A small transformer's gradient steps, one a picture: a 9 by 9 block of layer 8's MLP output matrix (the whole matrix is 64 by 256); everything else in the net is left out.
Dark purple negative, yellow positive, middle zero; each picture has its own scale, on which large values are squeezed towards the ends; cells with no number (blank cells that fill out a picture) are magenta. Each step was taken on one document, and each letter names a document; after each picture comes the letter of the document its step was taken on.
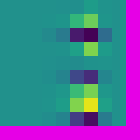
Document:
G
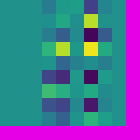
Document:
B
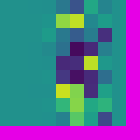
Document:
G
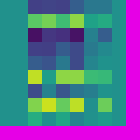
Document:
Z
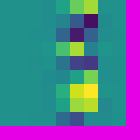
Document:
G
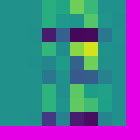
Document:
G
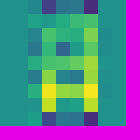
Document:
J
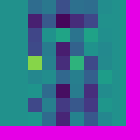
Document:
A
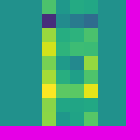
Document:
J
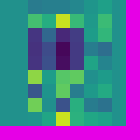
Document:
A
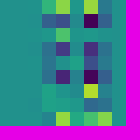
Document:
Z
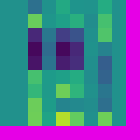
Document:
A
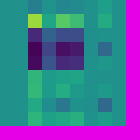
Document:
A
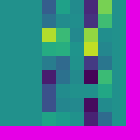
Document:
B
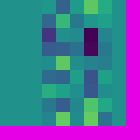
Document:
B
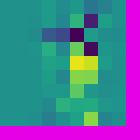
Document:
G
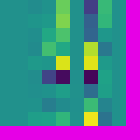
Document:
B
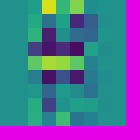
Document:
J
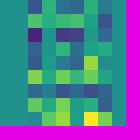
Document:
Z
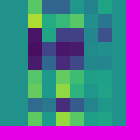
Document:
A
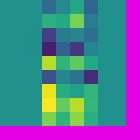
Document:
J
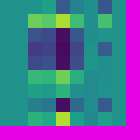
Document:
A
